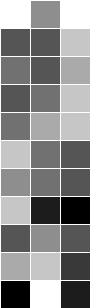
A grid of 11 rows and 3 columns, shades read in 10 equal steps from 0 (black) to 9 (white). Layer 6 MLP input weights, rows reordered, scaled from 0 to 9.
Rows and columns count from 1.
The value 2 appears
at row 10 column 3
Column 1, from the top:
9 3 4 3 4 7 5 7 3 6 0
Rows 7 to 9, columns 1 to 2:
5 4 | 7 1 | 3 5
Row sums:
23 13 13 14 17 14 12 8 11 15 10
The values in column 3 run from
0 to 9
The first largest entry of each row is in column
1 3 3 3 3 1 1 1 2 2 2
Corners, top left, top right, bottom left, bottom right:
9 9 0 1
